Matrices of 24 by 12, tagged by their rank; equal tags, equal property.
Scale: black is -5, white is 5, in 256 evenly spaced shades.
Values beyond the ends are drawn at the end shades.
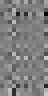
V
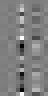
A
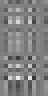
A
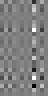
A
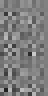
V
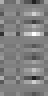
A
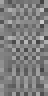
V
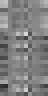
V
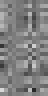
V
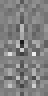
V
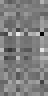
V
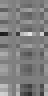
A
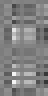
A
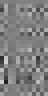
V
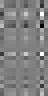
A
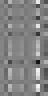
A
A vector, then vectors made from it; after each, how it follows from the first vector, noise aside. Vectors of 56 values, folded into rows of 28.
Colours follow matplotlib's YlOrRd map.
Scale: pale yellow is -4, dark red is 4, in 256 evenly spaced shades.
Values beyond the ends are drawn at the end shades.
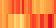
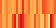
sign-scrambled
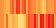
copied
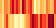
scaled up
